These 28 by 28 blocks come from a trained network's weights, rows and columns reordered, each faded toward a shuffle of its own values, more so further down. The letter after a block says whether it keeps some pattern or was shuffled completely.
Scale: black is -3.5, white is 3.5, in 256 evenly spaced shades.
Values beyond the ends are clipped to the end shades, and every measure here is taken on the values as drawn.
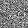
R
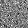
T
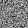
R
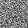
T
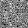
R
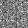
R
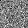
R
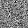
T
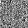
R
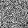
R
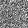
T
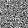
T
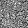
R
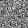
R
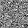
R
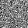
T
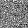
T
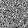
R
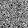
T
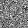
T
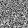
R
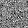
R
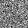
T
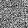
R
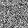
T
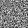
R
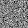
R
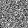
T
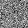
T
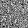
T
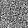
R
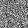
T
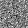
T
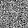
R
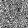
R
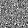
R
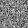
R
